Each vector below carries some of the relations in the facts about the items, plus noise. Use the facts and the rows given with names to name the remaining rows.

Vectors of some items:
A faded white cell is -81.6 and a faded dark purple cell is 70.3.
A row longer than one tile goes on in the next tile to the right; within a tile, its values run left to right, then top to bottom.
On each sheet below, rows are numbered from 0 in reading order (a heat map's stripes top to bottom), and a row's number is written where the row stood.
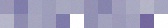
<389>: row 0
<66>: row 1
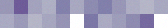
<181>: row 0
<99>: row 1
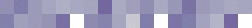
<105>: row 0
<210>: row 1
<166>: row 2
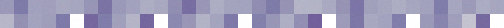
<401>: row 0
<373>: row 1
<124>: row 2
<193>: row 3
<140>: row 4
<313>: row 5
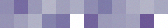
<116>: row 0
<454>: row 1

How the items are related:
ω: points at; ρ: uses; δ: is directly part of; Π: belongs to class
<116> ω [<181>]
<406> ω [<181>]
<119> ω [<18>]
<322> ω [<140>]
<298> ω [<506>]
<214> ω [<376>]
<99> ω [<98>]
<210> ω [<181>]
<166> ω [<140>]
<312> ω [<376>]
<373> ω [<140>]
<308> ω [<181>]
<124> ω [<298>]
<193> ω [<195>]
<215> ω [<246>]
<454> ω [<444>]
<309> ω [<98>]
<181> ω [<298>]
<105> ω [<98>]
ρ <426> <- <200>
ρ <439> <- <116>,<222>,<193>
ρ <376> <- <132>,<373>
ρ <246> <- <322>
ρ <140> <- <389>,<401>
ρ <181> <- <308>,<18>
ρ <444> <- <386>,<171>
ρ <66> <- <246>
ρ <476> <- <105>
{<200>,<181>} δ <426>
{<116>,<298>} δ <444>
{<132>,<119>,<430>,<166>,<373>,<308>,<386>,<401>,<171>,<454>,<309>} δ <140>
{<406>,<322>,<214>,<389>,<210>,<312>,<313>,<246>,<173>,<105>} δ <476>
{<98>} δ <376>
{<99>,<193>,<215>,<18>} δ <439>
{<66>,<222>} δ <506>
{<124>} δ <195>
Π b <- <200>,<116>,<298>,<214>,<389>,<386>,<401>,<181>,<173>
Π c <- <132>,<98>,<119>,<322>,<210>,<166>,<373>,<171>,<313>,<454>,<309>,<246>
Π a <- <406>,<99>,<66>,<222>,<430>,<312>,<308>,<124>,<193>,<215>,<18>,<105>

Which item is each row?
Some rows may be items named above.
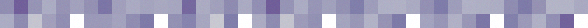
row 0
<298>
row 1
<214>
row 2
<210>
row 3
<298>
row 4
<439>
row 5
<439>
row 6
<193>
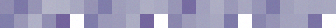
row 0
<193>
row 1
<309>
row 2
<406>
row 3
<312>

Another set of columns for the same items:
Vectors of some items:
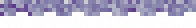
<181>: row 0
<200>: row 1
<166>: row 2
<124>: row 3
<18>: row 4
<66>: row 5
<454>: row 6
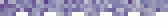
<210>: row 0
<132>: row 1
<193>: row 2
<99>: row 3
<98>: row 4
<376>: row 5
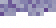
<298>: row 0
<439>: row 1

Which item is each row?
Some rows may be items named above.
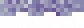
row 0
<105>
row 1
<406>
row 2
<214>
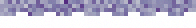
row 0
<105>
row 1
<298>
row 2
<116>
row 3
<105>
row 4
<309>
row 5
<506>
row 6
<313>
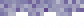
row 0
<444>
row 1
<439>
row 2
<105>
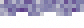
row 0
<308>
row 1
<140>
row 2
<222>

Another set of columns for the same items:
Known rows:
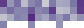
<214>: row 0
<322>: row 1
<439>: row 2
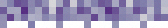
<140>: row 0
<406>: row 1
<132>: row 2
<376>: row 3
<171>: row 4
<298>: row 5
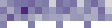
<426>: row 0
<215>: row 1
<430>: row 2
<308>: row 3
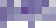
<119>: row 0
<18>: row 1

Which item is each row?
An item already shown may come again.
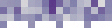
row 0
<124>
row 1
<439>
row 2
<193>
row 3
<210>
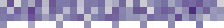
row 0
<210>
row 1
<98>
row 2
<181>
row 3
<181>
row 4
<313>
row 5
<506>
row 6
<444>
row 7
<105>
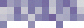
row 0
<116>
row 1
<181>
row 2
<308>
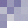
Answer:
<222>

